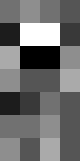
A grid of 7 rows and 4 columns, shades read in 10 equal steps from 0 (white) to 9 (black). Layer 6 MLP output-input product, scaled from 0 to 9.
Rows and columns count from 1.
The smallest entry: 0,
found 2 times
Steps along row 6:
same down up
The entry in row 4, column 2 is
6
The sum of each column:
37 37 32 38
